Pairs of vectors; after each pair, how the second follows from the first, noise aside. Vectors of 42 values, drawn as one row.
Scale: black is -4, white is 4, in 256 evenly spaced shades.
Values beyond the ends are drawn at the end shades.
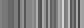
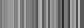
negated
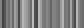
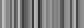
negated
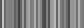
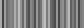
negated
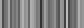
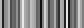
scaled up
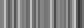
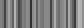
negated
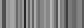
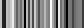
scaled up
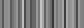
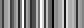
scaled up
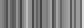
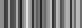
scaled up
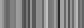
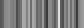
negated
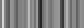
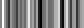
scaled up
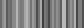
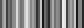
scaled up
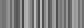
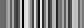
scaled up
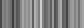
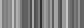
negated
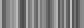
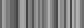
negated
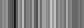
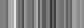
negated
